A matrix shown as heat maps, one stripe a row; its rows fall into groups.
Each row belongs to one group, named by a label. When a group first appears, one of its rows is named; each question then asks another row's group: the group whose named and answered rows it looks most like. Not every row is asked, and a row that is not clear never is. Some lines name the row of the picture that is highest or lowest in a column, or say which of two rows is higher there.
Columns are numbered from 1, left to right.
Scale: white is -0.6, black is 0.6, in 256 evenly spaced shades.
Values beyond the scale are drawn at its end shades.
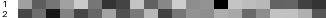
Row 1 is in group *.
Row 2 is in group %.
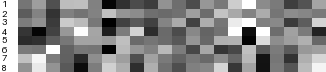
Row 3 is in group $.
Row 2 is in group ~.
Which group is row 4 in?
*
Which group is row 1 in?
$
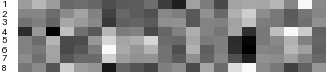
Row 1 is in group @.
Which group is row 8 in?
$
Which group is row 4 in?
%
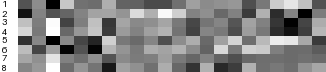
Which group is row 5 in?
%
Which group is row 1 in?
%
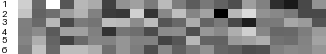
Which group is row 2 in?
*
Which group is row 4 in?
$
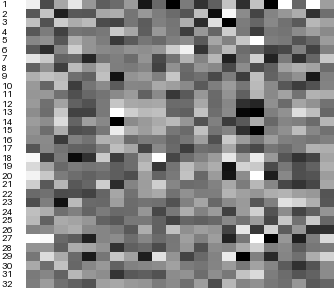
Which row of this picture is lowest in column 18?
26
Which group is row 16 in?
~
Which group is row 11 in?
@
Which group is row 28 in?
$
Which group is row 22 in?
%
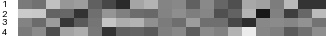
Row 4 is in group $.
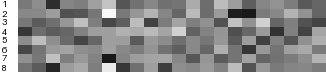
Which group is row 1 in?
~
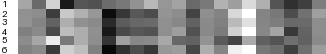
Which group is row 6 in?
$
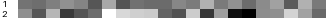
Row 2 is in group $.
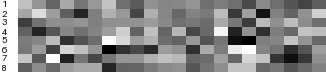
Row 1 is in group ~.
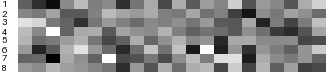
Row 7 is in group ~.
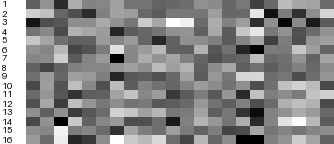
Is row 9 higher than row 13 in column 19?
Yes
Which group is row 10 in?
%
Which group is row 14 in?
%
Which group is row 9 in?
$
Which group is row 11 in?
@
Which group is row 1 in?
%
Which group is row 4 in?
$
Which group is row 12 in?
%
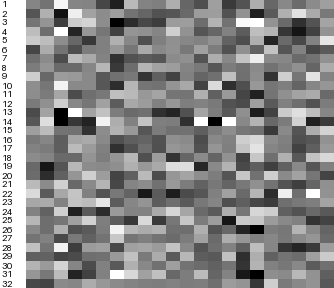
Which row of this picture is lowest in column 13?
14
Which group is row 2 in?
%
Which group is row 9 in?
@
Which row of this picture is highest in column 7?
3
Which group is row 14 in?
~
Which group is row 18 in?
@
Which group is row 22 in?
@
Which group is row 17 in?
$
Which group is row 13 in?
%
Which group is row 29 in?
@
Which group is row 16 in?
$
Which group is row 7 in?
$
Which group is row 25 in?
*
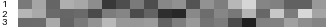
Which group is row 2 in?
@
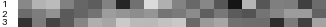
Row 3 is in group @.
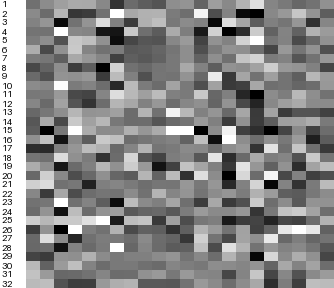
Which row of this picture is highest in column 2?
15
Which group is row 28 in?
~
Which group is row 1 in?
$
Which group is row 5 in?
$
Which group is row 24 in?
%
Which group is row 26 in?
%
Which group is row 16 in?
~
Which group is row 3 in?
~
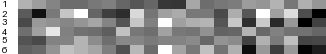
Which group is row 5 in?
*
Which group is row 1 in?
@
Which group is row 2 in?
*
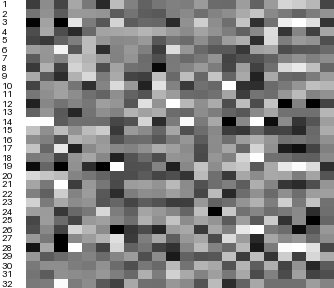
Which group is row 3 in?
%
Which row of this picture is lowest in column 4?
28
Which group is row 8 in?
%
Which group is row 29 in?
@
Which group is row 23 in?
@
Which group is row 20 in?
@
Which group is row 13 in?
@
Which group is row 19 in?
%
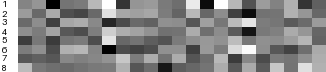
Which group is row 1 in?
~
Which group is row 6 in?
$
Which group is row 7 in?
@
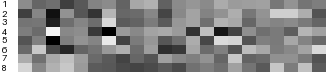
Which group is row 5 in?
~
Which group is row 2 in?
%
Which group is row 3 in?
~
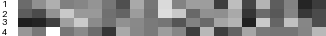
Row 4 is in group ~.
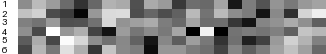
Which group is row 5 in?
%
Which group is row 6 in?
%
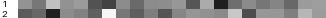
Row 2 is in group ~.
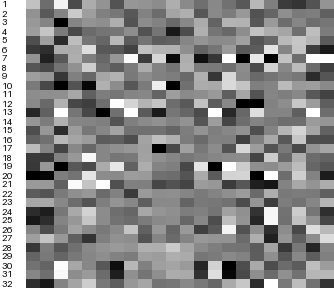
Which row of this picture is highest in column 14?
19
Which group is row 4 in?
@
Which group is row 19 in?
~
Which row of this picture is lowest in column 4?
21
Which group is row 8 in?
*
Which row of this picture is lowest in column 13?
19
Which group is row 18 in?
*
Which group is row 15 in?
%
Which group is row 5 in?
%
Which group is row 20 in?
*
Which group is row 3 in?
~
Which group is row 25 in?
*
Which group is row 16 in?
*
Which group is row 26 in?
@
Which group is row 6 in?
*
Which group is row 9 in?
~
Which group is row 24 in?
*
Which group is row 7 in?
@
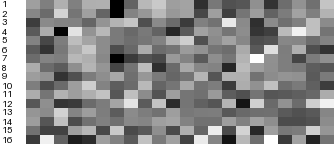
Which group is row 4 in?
%
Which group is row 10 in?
*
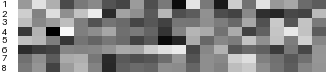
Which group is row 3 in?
@
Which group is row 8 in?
$
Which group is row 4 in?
%
